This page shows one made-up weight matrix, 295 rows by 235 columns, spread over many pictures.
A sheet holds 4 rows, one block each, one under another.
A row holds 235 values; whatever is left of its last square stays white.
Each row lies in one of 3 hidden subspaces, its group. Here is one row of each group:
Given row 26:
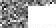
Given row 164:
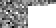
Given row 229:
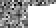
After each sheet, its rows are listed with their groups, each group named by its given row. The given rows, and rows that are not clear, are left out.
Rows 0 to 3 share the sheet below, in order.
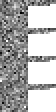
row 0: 164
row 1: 164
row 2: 229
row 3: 164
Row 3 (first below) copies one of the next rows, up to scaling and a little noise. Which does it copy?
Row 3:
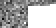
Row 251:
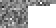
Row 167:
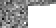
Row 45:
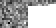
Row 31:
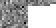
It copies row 167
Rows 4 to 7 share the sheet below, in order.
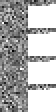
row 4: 26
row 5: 164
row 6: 164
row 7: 164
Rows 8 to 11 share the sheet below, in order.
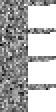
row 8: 26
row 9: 26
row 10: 164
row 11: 26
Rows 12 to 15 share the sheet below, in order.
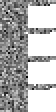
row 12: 164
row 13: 26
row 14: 229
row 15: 26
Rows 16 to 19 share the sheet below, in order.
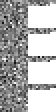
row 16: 26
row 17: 26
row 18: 229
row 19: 229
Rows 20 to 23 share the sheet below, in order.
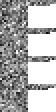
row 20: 164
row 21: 26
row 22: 26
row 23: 229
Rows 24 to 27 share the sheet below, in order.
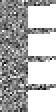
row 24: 229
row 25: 26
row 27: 229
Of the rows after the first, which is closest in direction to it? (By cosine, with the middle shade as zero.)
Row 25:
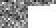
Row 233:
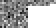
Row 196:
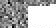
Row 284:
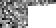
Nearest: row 233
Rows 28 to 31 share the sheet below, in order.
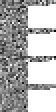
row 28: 229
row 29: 229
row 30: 26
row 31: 164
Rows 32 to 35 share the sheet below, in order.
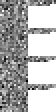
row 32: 26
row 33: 26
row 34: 229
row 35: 229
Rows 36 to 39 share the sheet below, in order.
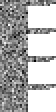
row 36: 26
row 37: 164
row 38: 229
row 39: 229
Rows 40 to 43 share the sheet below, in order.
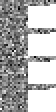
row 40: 26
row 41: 26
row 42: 26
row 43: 229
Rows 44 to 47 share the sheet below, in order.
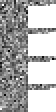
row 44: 26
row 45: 164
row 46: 26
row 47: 229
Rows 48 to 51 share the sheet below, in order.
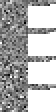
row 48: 164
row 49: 229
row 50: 26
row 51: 164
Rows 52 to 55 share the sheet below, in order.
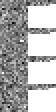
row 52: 164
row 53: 164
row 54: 164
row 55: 164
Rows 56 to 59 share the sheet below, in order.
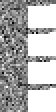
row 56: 164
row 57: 26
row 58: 164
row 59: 26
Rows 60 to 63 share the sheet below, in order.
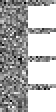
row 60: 229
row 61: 229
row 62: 229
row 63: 164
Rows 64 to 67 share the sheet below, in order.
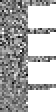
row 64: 229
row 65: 26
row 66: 26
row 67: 26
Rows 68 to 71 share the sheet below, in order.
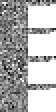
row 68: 229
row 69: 229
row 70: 26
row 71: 164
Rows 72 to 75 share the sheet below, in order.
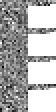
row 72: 164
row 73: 229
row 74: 26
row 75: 164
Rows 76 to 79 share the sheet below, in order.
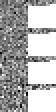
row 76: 26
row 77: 229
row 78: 229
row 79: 229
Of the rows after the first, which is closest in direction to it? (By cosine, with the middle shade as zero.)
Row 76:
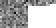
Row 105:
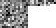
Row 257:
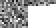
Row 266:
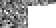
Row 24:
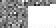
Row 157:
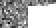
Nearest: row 257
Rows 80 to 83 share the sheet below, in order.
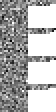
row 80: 164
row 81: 229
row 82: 229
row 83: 164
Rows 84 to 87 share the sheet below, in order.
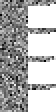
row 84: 229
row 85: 229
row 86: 26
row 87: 229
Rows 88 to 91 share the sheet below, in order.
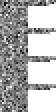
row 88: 229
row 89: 26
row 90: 164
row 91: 164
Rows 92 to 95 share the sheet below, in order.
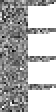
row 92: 229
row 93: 164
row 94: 164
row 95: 26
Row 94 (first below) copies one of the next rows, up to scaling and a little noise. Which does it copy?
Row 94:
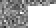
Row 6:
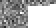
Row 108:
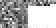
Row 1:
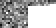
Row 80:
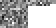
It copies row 6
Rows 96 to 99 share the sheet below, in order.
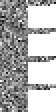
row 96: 229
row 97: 26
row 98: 229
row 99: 164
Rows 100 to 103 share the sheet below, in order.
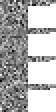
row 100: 229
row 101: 164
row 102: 229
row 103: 164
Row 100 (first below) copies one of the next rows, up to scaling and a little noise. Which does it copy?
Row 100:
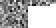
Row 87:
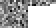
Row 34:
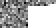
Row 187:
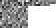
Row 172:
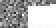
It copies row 87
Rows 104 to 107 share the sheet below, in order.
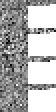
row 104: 164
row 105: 26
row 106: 26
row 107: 26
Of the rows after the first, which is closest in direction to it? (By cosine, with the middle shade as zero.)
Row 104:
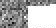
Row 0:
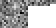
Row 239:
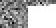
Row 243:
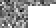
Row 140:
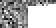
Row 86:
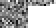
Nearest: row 239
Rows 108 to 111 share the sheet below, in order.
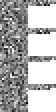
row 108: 164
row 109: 164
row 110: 26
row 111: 26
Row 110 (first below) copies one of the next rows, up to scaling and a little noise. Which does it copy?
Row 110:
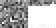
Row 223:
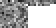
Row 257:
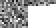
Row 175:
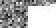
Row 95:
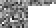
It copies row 95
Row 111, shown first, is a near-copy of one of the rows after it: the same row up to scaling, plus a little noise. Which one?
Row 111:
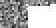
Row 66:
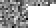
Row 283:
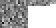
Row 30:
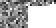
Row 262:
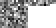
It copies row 66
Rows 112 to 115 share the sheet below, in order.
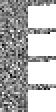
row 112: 26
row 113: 26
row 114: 26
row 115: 164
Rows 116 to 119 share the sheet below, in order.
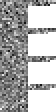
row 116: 164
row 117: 164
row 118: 229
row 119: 229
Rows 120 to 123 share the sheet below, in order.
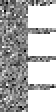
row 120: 26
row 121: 164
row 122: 164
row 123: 26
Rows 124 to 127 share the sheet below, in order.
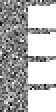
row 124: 229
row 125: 164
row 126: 26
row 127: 26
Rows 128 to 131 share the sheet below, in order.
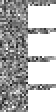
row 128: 229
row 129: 26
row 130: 229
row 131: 164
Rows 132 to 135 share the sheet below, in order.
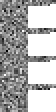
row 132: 229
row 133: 26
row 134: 26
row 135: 164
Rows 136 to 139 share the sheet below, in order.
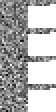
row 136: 164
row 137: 164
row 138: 26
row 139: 229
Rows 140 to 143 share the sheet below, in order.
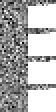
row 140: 164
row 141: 26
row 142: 229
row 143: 164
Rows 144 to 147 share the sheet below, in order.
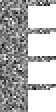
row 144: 164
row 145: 164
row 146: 229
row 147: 229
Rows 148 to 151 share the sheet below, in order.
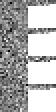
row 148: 164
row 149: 164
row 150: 229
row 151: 229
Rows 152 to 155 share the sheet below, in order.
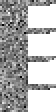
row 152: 26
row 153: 26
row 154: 229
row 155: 164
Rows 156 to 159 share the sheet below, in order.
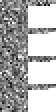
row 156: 164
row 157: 164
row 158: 26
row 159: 164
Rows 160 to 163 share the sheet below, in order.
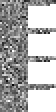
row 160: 229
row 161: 164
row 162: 164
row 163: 26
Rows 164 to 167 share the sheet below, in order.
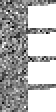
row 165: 164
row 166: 229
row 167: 164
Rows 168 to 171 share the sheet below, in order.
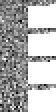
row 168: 229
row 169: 164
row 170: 229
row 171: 26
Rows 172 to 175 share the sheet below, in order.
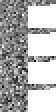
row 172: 229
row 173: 164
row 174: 26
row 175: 26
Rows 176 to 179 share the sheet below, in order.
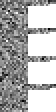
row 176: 164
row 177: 164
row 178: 229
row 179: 229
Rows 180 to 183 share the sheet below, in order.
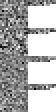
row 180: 26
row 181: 26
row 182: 164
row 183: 229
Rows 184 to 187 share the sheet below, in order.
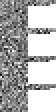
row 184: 26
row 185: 164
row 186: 26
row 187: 229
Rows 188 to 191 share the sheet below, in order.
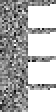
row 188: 26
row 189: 229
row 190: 229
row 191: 229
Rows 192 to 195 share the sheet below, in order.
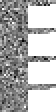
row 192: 164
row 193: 26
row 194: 26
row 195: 164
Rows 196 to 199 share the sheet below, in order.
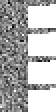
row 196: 26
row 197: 164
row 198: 164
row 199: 229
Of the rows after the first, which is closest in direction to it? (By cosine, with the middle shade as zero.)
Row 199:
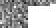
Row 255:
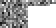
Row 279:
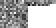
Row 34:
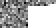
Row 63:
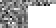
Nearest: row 34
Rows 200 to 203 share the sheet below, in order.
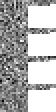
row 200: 26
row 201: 164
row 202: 164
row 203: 164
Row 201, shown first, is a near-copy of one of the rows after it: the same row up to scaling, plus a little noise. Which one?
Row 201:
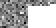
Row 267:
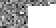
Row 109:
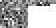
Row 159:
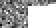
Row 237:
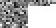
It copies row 267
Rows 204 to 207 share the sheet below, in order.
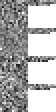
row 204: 26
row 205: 26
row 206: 229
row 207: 164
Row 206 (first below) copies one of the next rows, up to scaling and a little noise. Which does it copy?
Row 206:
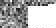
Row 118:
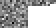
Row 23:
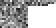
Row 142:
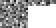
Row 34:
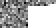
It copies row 23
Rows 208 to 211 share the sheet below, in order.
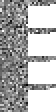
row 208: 229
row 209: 229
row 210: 26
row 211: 26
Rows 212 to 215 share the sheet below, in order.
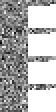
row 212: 26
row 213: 229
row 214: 229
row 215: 229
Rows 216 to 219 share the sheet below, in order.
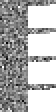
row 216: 26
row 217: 26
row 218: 26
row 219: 26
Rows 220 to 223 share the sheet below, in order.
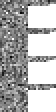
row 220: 164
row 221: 26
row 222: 164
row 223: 26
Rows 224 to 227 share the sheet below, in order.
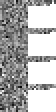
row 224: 26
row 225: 26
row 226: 229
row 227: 26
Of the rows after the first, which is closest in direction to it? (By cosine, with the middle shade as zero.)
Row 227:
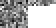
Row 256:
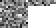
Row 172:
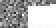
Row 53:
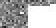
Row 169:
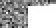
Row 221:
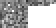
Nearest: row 169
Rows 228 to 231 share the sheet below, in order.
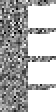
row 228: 26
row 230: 229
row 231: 229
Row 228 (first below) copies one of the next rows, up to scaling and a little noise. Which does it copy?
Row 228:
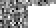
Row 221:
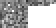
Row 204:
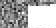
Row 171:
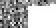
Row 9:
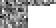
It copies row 171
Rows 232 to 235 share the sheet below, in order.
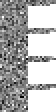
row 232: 164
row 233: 26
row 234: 229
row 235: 164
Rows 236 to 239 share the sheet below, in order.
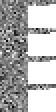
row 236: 229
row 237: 164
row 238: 229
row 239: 164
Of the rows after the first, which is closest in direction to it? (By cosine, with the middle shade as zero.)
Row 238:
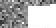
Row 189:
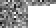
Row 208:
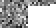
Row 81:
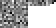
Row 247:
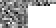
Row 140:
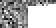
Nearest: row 189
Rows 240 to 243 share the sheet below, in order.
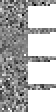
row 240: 229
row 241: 229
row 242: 164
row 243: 26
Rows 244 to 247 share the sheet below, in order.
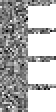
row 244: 26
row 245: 26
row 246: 26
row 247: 164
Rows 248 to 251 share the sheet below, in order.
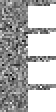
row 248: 164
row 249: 26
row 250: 164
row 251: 164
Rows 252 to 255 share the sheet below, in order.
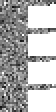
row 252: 229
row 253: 164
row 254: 164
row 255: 229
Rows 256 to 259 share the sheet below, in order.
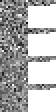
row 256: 229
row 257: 26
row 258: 164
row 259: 229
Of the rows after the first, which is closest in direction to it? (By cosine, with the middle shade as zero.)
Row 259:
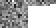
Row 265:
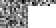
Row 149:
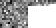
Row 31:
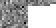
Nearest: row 31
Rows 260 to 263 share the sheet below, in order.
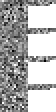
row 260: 26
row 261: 164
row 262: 26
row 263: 229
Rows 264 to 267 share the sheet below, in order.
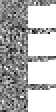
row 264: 229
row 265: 229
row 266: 164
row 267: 164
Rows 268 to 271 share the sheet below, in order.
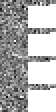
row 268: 229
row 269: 229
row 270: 26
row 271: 164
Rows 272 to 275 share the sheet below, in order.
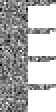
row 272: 229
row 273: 26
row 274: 229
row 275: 26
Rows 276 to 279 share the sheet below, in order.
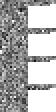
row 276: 26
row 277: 229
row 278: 229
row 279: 229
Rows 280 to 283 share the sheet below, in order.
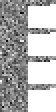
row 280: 164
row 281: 164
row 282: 164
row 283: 26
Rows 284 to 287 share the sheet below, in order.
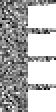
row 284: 164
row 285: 164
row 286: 229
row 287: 164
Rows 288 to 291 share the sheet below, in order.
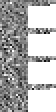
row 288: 164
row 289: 164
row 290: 164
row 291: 26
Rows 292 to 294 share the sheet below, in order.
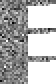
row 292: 164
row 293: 164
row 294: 229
